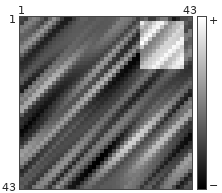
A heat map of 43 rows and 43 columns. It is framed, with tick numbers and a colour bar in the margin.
Mirror symmetry: none. Ninth with the highest average: top right. Odd patch: higher, in the top right. Grain: diagonal, up to the right.
